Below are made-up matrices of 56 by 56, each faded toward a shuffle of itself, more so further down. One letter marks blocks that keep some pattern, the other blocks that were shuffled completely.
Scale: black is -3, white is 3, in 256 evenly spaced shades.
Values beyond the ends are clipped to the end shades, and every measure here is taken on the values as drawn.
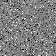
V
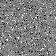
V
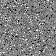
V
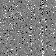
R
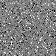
V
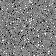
V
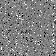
R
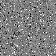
R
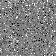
R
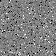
V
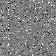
R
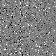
R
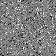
R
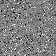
V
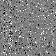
R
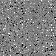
R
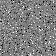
V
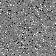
V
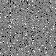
R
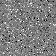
V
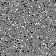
V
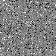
R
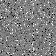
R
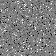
V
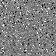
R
